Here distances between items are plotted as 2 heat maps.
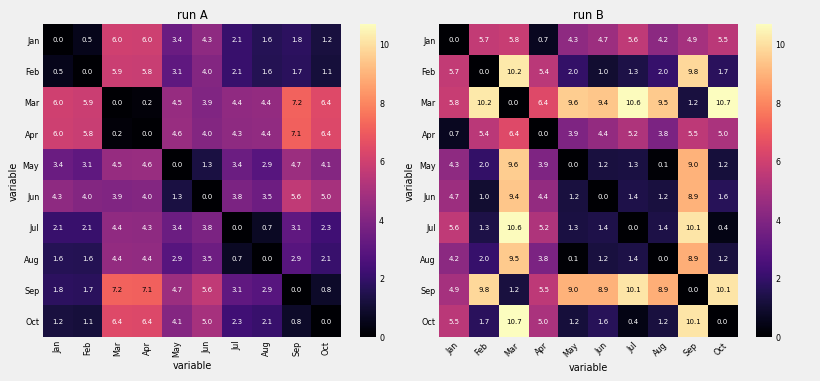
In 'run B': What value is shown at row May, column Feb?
2.0
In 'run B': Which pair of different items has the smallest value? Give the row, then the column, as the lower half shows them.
Aug, May
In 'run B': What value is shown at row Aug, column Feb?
2.0
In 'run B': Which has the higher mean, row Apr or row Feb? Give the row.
Apr
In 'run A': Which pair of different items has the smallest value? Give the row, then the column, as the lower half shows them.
Apr, Mar
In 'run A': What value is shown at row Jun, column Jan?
4.3
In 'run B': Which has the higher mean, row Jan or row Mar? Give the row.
Mar
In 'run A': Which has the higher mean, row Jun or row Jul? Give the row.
Jun
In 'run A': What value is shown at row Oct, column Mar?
6.4
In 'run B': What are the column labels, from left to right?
Jan, Feb, Mar, Apr, May, Jun, Jul, Aug, Sep, Oct
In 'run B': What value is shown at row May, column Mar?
9.6
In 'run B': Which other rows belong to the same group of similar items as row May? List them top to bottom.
Feb, Jun, Jul, Aug, Oct
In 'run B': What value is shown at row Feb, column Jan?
5.7
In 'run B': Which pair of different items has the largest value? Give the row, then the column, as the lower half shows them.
Oct, Mar
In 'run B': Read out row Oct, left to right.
5.5 1.7 10.7 5.0 1.2 1.6 0.4 1.2 10.1 0.0
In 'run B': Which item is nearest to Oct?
Jul
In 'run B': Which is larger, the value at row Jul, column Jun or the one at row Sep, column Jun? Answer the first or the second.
the second
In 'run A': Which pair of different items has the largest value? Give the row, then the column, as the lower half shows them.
Sep, Mar
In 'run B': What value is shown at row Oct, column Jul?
0.4
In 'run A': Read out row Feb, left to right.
0.5 0.0 5.9 5.8 3.1 4.0 2.1 1.6 1.7 1.1
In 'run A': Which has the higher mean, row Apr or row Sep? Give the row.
Apr
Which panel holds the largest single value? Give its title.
run B
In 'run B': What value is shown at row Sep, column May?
9.0
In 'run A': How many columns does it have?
10
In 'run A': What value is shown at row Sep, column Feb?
1.7
